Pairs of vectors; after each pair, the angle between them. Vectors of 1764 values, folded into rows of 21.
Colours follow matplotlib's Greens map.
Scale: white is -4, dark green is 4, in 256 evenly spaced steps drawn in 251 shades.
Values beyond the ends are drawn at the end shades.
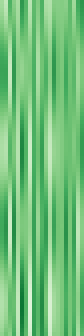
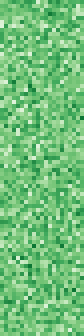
orthogonal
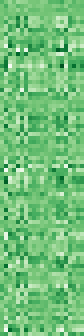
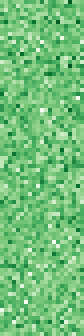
orthogonal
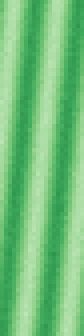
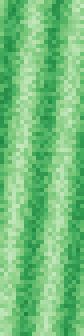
nearly opposite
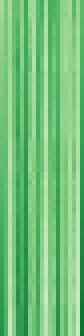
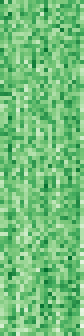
partly opposed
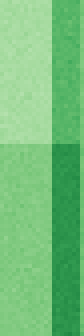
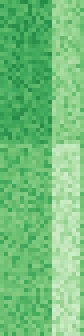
nearly opposite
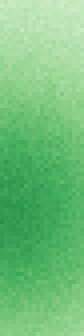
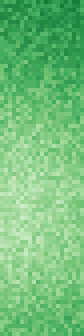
nearly opposite
